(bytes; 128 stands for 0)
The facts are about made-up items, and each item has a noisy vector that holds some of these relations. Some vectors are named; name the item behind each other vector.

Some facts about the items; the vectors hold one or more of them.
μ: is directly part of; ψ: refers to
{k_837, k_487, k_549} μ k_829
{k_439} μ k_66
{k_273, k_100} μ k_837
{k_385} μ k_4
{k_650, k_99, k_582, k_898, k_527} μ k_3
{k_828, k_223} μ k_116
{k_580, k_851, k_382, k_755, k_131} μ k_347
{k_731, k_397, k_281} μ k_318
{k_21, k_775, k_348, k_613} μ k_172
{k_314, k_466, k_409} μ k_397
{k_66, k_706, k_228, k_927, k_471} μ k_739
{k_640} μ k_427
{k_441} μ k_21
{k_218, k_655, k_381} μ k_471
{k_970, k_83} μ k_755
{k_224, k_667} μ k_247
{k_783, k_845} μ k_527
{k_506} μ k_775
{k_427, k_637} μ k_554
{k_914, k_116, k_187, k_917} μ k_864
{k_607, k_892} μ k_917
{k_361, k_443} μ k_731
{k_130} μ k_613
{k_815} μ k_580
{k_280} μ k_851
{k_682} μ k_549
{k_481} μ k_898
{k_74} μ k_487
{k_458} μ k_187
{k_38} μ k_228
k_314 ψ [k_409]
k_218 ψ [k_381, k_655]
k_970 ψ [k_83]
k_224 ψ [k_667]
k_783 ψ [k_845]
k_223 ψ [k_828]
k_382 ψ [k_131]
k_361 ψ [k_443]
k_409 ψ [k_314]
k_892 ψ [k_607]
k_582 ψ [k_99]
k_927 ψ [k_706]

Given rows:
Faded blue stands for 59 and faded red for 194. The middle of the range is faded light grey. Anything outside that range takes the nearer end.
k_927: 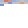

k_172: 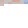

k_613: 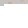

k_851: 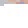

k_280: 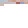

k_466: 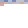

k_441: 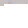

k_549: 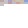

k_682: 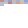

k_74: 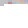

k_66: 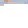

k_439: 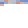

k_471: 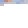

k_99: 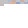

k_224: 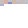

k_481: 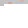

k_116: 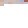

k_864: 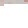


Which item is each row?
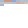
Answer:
k_706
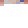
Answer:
k_607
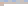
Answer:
k_318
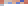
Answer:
k_892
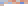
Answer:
k_83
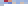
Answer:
k_218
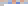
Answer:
k_582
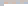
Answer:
k_667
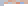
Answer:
k_131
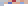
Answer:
k_970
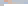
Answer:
k_739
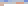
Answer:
k_397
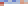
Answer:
k_443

